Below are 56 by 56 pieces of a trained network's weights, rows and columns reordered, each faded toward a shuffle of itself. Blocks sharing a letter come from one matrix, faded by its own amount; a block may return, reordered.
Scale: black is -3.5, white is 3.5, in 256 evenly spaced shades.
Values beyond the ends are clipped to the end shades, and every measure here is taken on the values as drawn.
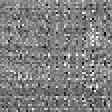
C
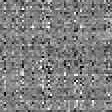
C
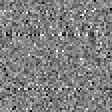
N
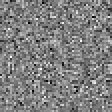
N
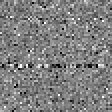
N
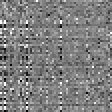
C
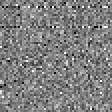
N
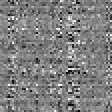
C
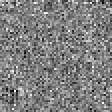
N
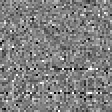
N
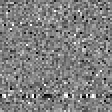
N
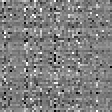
C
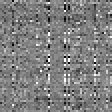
C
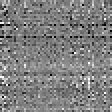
C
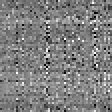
C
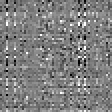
C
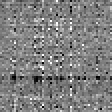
C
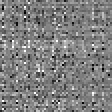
C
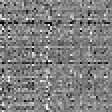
C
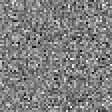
N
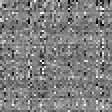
C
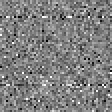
N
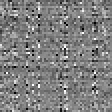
C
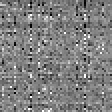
C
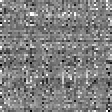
C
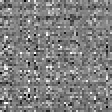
C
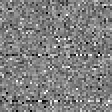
N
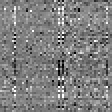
C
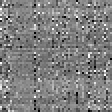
C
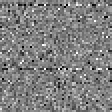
N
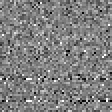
N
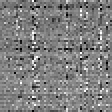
C
